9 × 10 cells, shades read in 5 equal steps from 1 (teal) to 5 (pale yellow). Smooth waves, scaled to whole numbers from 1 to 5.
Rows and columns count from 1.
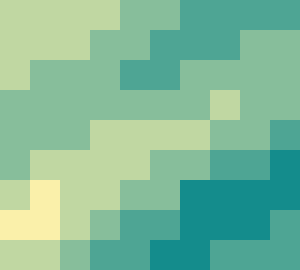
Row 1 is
4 4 4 4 3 3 2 2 2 2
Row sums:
30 30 29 31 33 30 27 26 23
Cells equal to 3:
34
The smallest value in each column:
3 3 3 2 2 1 1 1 1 1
